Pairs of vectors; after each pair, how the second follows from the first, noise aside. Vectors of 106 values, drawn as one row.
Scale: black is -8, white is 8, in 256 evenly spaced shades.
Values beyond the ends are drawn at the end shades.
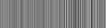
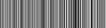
scaled up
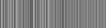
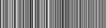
scaled up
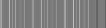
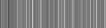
reversed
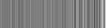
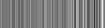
scaled up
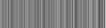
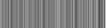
copied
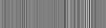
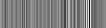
scaled up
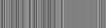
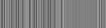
copied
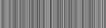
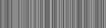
negated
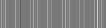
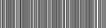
scaled up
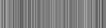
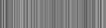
negated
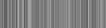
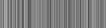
negated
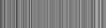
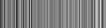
scaled up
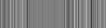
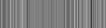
copied
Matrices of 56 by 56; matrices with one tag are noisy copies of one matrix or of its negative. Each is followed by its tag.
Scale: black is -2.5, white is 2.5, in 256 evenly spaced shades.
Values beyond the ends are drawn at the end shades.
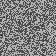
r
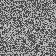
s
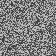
r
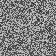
r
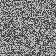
s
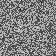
r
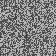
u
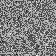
s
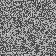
s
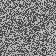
r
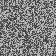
u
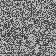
s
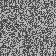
u
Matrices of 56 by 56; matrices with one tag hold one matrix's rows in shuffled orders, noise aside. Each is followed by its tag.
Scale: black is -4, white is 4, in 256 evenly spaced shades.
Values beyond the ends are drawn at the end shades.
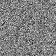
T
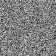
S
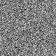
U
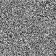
S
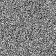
T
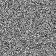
S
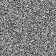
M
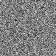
U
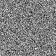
T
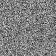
S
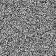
S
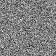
T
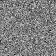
M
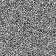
T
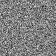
S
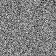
S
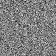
U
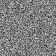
T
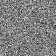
S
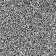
T
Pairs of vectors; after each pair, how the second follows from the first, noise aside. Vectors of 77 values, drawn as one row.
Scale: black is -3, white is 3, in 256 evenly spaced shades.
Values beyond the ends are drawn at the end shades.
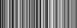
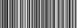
shuffled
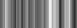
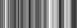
copied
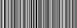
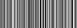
reversed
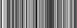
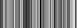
reversed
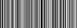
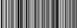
shuffled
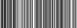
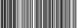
copied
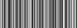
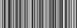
copied
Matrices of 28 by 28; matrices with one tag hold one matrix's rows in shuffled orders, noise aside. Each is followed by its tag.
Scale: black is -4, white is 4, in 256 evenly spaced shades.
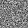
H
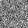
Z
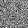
Z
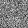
H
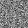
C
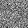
H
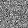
H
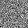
Z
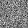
H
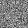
H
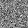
C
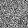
H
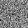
Z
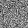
Z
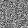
C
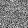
H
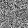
C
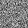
H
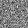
Z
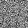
Z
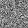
C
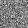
Z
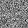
H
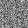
C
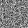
C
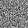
Z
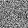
H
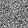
H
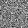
Z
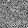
H
